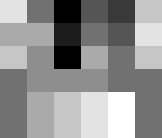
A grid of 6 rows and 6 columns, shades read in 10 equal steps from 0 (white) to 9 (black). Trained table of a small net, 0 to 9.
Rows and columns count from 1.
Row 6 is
5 3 2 1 0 5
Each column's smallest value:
1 3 2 1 0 1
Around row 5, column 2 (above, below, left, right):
4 3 5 2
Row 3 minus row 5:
-3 1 7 2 5 -3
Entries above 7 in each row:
1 1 1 0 0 0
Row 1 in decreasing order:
9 7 6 5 2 1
